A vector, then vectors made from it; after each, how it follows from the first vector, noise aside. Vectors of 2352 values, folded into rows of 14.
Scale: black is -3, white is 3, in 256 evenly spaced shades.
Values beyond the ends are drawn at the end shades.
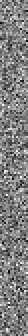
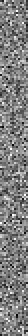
wrapped around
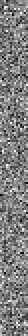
wrapped around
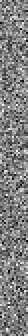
copied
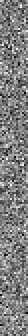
reversed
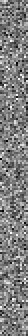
wrapped around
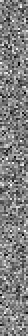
reversed
